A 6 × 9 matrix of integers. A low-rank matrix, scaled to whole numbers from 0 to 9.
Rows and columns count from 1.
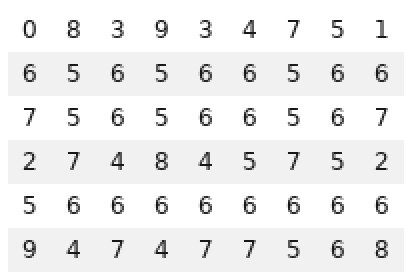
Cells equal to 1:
1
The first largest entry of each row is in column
4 1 1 4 2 1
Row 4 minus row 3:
-5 2 -2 3 -2 -1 2 -1 -5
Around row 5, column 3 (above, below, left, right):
4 7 6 6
